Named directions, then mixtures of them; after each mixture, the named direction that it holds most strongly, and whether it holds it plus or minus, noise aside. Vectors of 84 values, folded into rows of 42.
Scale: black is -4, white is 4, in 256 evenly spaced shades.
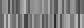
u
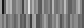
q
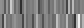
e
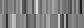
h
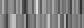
h, plus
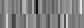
h, minus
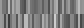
u, minus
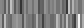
e, plus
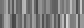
h, minus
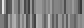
q, minus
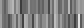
u, minus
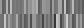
u, plus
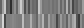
e, minus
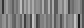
q, plus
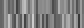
u, plus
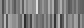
u, plus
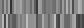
e, minus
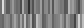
q, minus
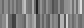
h, minus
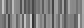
q, minus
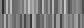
q, plus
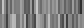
h, plus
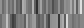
h, minus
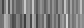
h, minus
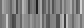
h, minus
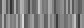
e, minus
